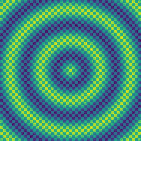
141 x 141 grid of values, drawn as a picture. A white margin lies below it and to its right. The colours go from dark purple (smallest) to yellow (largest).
No seam splits the table. Rings spread out from the centre. There is no overall slope.
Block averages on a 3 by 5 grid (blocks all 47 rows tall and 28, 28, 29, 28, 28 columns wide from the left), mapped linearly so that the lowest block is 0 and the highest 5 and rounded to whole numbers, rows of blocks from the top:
33533
45054
33533
